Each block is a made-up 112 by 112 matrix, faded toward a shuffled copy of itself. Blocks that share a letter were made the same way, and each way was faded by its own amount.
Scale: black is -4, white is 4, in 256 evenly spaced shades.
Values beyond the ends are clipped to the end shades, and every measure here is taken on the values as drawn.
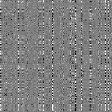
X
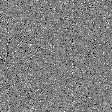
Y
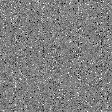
Y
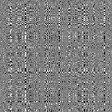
X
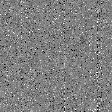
Y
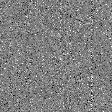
Y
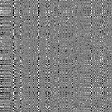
X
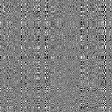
X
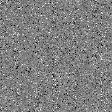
Y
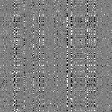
X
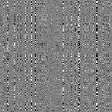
X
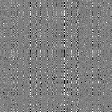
X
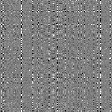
X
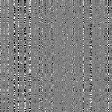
X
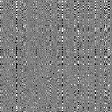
X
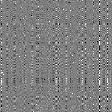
X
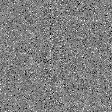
Y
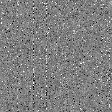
Y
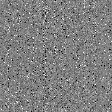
Y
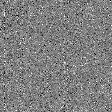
Y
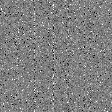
Y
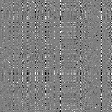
X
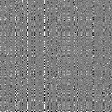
X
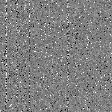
Y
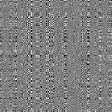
X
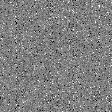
Y
